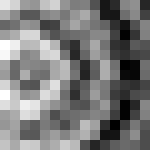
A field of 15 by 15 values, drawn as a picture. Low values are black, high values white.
Average level on the scale: 50%. Rings: centred on the middle left. Slope: up to the left.
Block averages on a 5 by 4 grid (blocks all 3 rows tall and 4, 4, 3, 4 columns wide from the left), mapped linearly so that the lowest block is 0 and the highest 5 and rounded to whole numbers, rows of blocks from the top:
3 3 1 1 / 5 2 3 0 / 3 3 2 0 / 5 2 2 0 / 3 3 1 1
